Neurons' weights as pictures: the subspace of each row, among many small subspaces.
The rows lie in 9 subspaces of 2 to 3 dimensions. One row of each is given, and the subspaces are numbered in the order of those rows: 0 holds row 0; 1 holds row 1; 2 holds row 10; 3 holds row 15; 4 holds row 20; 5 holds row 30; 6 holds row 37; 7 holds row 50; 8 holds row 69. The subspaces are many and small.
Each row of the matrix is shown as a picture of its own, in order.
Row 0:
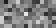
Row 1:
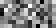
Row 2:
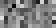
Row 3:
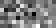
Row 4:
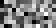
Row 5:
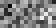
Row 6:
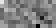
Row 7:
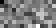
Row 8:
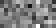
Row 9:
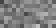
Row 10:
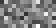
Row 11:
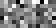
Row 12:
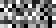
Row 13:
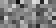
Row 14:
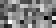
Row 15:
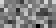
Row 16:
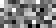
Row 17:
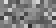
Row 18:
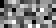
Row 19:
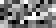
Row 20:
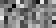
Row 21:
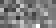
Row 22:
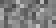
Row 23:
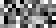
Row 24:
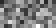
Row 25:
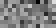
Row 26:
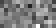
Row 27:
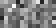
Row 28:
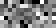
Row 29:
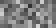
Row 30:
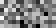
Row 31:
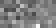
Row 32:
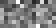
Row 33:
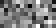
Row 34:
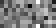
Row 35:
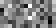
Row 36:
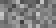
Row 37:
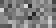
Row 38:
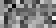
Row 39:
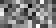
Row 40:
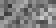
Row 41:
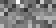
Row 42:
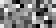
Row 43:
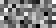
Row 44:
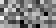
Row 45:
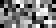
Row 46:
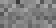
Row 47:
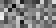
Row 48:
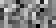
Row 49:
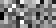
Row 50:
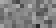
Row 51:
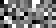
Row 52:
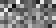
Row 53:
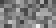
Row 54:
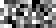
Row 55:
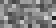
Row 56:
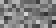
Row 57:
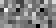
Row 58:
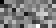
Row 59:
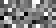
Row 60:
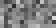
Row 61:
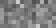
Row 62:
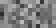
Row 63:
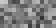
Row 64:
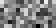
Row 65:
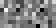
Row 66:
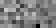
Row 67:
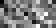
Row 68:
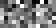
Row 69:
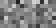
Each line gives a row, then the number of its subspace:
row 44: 5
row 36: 1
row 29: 1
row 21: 5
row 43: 8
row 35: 6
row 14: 2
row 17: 2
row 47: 1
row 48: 4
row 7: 0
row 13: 8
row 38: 3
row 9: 0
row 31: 5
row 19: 6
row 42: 7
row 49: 1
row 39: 1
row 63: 0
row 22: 4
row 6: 2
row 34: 7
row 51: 2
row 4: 0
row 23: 3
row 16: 0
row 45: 7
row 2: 4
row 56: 0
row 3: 5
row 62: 1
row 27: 4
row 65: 4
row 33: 7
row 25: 7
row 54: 2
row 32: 8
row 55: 2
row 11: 8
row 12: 6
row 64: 3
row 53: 3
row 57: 4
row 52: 6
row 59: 2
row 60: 3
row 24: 3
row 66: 5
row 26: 7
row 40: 6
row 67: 2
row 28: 5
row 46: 6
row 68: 8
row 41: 6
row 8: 7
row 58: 0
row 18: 0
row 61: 8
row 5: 6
